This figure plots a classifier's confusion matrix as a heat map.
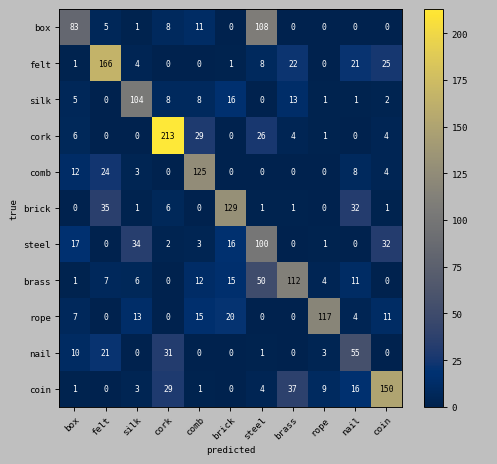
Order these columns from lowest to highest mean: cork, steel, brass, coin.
brass, coin, cork, steel
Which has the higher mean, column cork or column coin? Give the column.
cork
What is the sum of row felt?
248
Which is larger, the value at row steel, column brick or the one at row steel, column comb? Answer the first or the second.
the first
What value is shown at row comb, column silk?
3
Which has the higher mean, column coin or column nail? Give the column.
coin
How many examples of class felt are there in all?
248
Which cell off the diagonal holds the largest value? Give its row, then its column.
box, steel
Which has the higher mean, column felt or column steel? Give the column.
steel
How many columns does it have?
11
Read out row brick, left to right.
0 35 1 6 0 129 1 1 0 32 1
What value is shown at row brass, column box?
1
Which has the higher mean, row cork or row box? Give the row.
cork
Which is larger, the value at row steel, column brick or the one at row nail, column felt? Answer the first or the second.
the second
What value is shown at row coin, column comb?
1
